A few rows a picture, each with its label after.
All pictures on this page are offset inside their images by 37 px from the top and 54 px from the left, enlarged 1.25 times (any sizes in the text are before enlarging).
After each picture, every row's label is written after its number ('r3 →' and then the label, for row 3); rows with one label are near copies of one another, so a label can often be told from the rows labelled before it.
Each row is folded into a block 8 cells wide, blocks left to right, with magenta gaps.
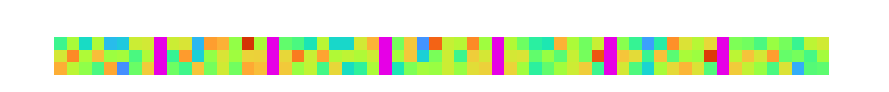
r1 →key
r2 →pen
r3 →key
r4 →pen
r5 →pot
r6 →pot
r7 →key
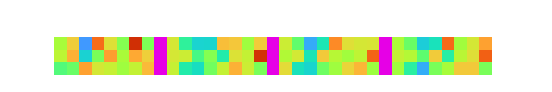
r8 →pen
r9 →pot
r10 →pot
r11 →pot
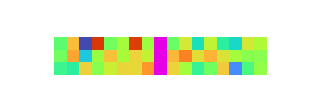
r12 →pen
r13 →key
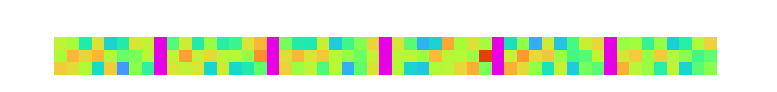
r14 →key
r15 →key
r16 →key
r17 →pot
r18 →key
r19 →key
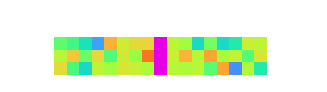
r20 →pot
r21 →key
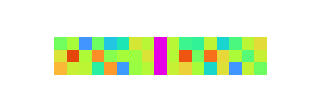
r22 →key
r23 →key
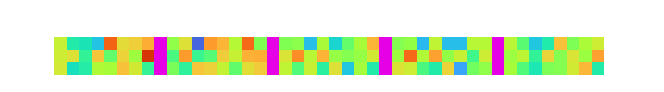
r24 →pot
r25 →pen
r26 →key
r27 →key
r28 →pot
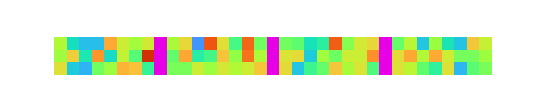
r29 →pot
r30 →pen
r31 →pot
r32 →key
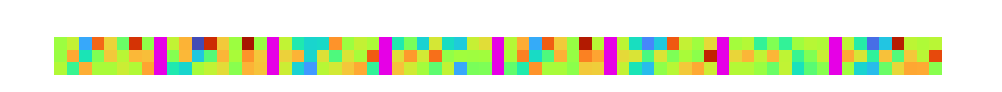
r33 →pen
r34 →pen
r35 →pot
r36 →key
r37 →pen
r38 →pot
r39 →key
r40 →pot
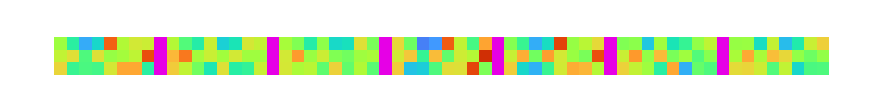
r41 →pot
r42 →key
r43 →key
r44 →pot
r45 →pot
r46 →key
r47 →key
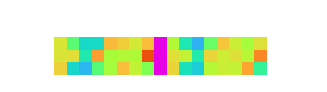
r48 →pot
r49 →pot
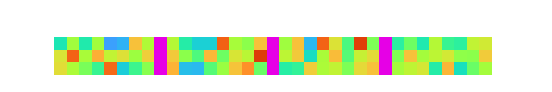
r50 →key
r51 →pot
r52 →pen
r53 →key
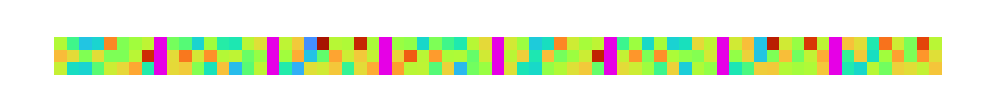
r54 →pot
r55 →key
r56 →pen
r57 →key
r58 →pot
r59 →key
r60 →pen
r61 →pen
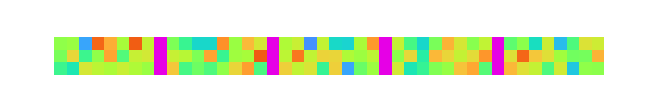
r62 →pen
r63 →pot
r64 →key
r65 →pot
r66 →key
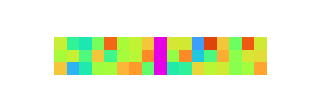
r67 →pot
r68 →pen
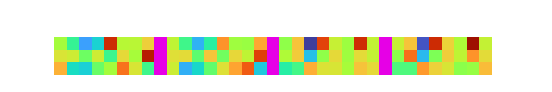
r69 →pot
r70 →pot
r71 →pen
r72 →pen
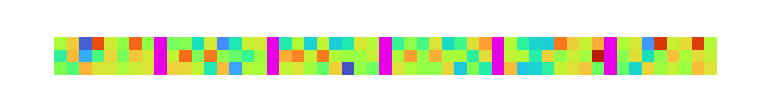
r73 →pen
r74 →key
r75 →key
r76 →key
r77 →pot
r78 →pen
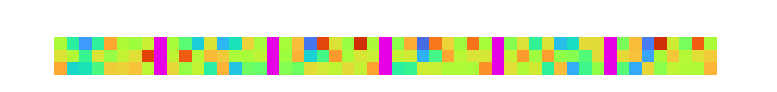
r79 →pot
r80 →key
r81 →pen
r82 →pen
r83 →key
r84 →pen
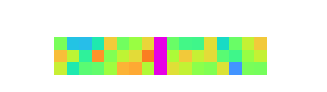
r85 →pot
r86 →key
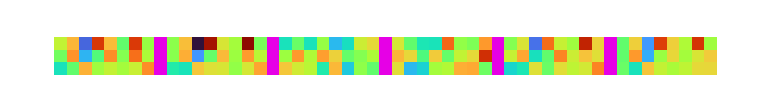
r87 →pen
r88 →pen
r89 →key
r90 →pot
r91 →pen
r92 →pen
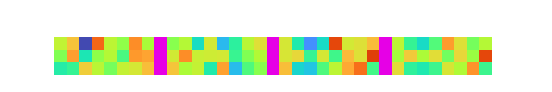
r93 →pen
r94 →key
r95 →pot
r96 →pot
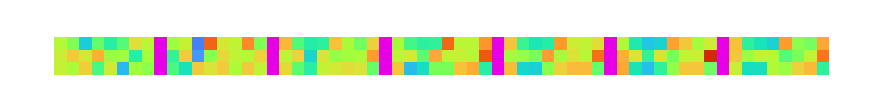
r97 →key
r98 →pen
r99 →pot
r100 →pot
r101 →pot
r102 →pot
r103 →pot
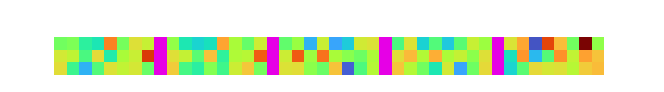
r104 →pot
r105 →pot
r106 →key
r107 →key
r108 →pen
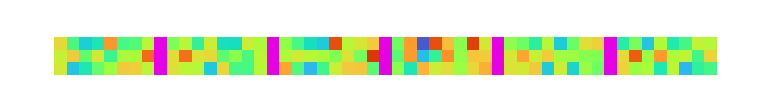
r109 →pot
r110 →key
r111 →pot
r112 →pen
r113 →key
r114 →key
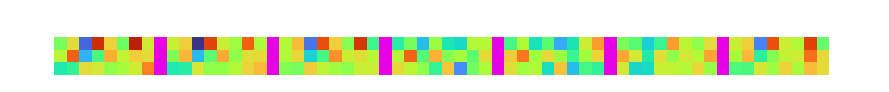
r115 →pen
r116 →pen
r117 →pen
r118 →key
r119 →key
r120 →pot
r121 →pen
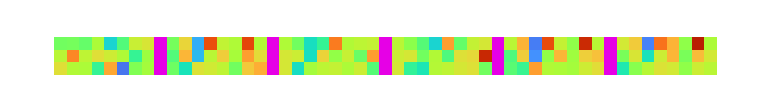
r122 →key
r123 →pen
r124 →pot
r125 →pot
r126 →pen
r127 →pen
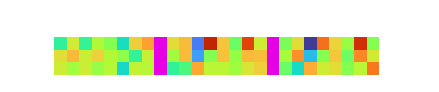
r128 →key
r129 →pen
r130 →pen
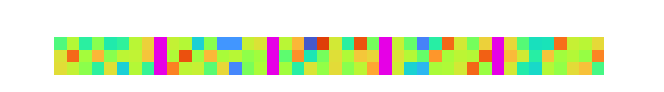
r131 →key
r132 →key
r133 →pen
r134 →pot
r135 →pot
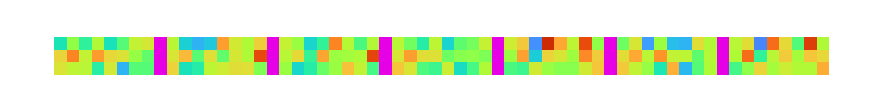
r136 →key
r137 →pot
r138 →pot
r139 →key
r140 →pen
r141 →key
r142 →pen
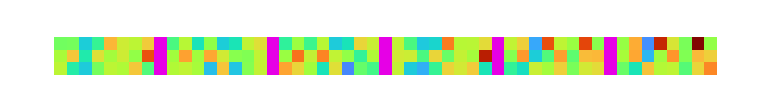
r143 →pot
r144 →key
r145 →key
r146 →pot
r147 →pen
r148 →pen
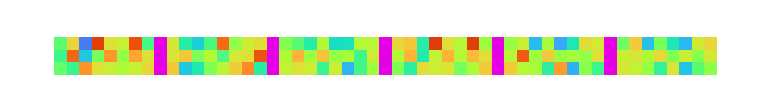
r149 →pen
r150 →pot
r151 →key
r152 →pen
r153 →key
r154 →key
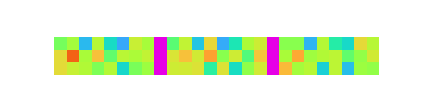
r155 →key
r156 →key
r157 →key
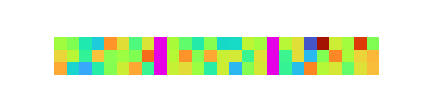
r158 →pot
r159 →key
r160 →pen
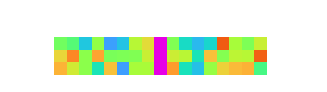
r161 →key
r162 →pot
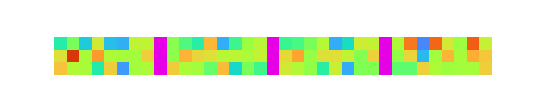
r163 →key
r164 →key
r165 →key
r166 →pen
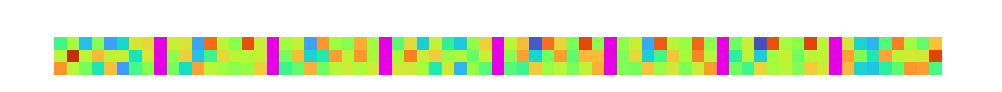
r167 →key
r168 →pen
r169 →pen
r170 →key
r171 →pen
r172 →pen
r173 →pen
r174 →pot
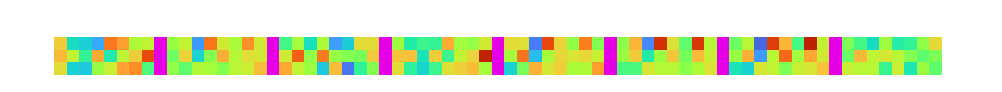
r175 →pot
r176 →pen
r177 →key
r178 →pot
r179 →pen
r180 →pen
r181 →pen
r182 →key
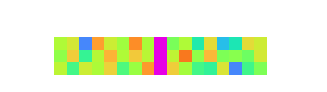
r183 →pen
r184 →key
